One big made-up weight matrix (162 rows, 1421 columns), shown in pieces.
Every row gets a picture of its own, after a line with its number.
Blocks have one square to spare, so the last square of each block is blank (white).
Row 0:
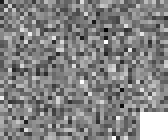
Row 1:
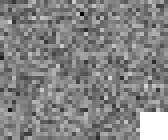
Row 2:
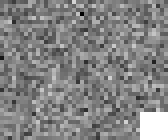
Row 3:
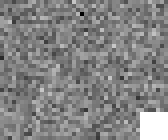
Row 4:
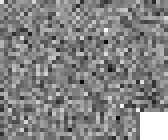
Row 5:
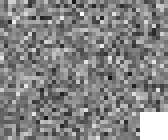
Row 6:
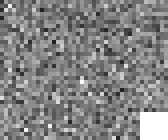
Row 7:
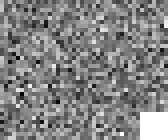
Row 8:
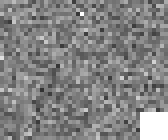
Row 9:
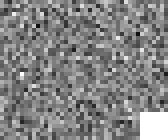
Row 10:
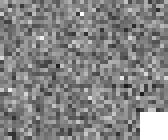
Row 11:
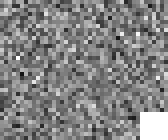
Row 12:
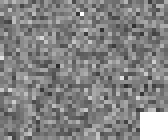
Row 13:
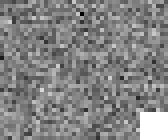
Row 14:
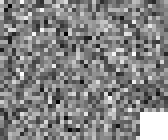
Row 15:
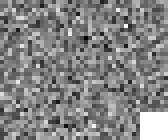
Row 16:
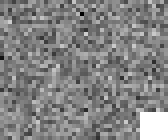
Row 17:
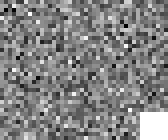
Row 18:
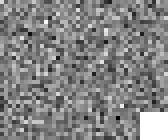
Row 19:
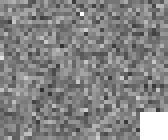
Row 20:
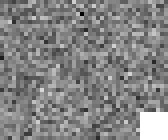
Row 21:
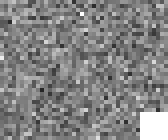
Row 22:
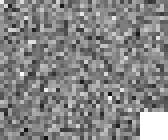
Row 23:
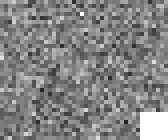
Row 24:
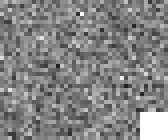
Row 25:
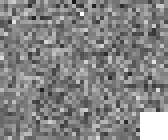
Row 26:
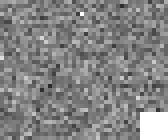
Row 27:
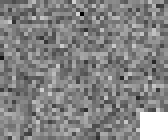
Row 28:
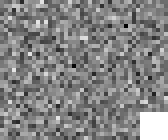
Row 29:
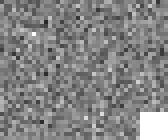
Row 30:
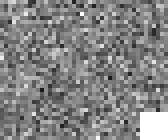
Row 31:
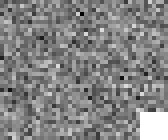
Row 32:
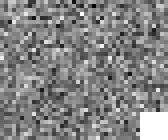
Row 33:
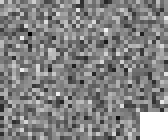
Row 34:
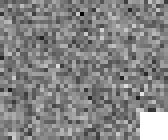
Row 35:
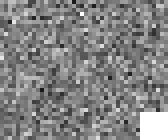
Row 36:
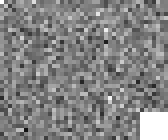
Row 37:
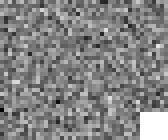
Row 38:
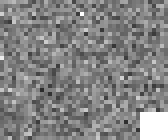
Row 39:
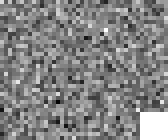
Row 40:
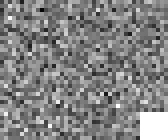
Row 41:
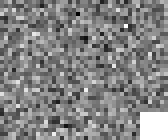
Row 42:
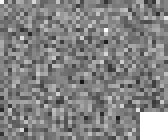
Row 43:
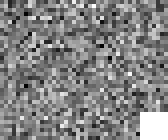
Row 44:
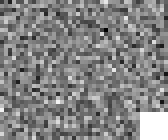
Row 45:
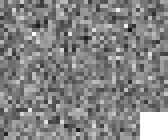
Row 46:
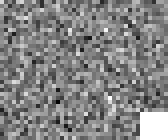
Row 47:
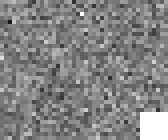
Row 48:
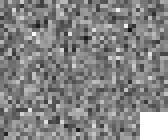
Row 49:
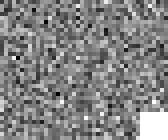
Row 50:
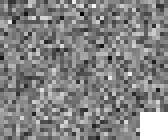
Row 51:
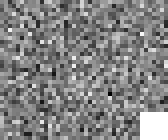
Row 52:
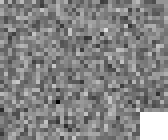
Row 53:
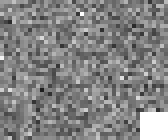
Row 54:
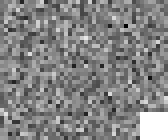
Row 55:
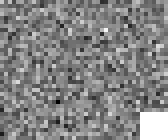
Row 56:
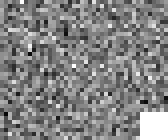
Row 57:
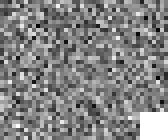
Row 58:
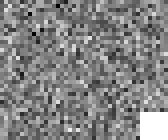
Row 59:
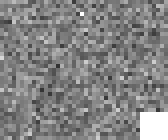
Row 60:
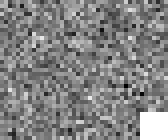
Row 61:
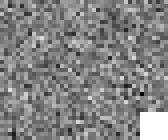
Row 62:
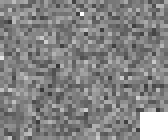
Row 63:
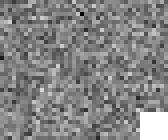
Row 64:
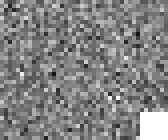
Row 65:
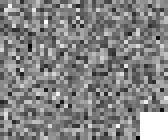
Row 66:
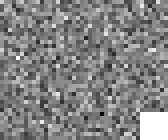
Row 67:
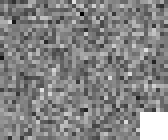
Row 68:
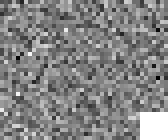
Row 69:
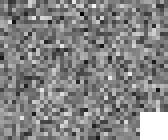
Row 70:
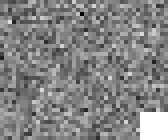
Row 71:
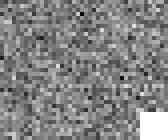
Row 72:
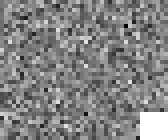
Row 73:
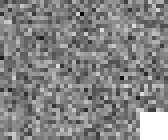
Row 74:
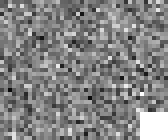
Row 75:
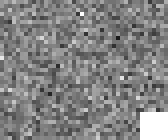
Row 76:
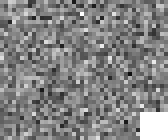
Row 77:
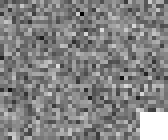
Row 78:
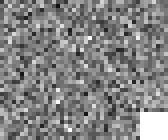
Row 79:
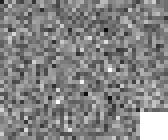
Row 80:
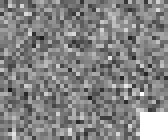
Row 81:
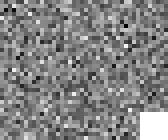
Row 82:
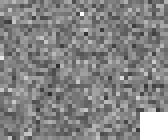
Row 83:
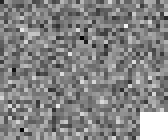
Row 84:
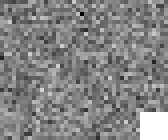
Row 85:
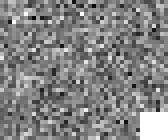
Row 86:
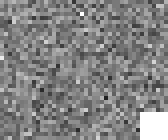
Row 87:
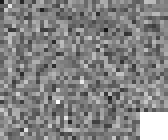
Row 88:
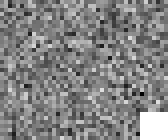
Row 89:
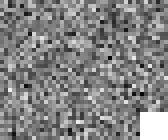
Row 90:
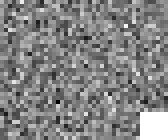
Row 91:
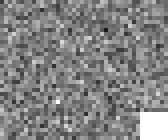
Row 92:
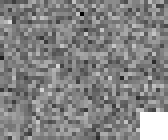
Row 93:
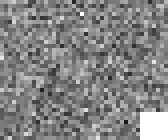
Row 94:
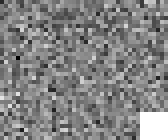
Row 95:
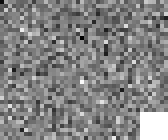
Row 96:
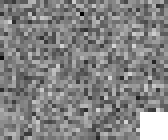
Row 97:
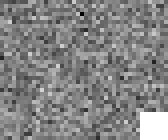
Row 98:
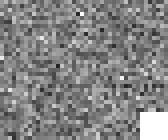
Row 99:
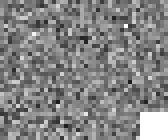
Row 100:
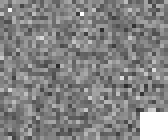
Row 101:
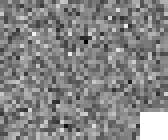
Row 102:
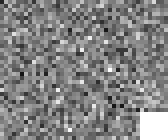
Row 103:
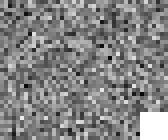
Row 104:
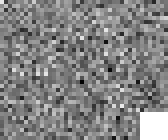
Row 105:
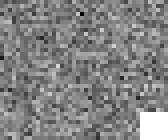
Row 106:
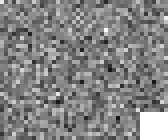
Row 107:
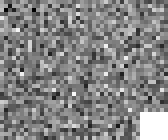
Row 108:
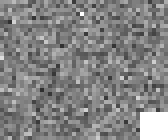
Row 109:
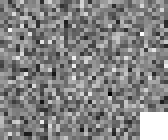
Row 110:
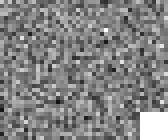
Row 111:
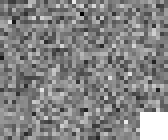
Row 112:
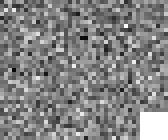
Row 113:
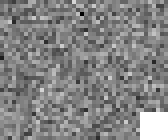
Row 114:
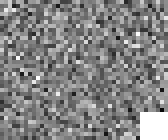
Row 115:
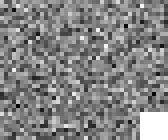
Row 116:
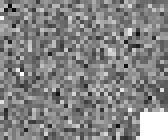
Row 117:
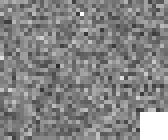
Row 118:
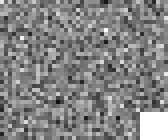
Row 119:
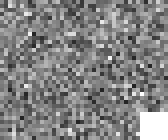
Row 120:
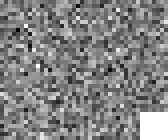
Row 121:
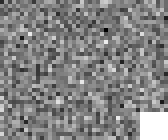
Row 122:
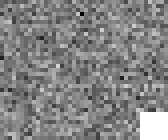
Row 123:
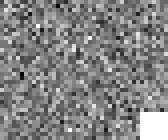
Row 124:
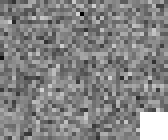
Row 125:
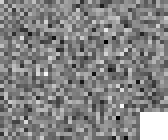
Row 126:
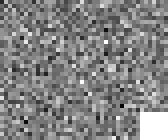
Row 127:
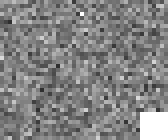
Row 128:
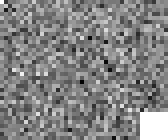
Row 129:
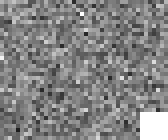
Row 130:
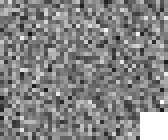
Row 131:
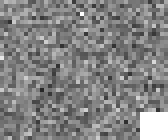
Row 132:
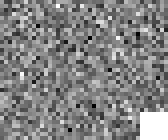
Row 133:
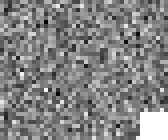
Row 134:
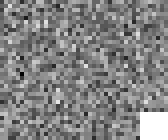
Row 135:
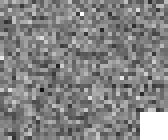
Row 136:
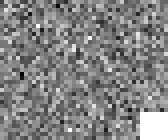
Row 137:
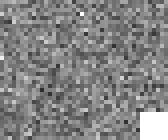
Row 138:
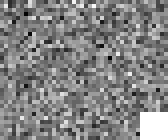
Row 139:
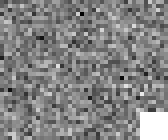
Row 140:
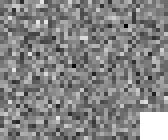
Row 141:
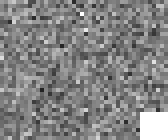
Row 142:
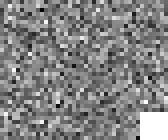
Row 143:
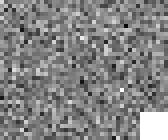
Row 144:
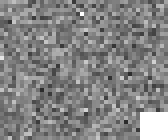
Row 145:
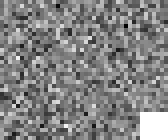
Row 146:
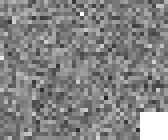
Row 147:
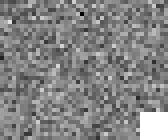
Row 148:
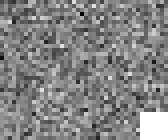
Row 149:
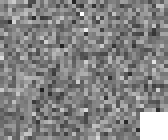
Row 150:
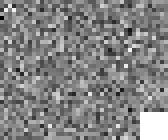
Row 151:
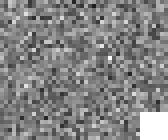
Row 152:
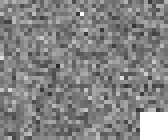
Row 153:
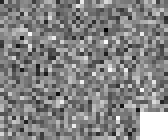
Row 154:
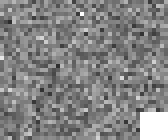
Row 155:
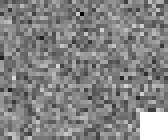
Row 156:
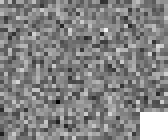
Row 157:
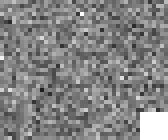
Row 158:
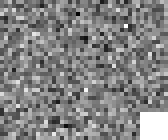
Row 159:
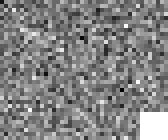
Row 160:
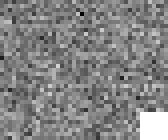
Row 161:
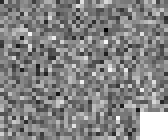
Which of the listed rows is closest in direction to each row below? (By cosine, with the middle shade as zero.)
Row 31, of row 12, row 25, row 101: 101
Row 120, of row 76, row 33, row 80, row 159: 33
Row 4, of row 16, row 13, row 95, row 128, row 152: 128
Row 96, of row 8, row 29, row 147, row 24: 147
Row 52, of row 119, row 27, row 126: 119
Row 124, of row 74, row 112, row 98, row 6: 74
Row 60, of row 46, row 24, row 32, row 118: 24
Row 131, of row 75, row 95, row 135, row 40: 75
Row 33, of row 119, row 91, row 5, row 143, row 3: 143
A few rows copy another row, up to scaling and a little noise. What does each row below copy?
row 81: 17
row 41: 158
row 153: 161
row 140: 28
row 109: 51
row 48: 45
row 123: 136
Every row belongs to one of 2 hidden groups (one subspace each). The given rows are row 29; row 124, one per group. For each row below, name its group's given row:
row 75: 124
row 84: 124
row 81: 29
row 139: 124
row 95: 29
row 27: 124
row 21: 124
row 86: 124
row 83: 29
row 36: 29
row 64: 29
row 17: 29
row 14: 29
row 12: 124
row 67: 124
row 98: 124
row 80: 124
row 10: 124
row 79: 29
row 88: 124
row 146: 124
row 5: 124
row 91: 29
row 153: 29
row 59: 124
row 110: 29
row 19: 124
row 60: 124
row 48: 29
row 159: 29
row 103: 124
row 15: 29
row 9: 29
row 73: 124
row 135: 124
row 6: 29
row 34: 124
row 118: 29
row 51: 29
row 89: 124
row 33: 29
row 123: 29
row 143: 29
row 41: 29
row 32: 124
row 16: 124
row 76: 124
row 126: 29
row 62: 124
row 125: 29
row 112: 29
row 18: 29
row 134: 29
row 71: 124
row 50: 124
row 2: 124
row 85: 124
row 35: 124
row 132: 29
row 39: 29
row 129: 124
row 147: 124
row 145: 29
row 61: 124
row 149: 124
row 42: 29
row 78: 29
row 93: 124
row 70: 124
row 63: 124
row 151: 124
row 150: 29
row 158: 29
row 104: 29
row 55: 29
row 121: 29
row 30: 124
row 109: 29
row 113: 124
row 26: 124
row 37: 29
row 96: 124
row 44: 29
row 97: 124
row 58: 29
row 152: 124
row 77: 124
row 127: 124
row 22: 29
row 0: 29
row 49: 29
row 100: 124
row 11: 29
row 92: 124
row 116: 29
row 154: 124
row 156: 29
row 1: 124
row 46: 29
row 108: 124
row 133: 29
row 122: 124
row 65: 29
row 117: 124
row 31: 124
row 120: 29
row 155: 124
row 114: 29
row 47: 124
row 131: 124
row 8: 124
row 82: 124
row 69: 124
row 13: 124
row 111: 124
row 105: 124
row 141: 124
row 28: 29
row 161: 29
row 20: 124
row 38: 124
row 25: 124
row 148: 124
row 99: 29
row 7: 29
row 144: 124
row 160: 124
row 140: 29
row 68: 29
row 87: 29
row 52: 29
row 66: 29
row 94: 29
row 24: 124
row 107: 29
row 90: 29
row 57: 29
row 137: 124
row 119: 124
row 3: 124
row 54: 29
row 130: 29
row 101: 29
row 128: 29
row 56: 29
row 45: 29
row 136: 29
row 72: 29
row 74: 124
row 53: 124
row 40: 29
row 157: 124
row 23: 124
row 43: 124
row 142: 29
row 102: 29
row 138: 124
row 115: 29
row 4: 29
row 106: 29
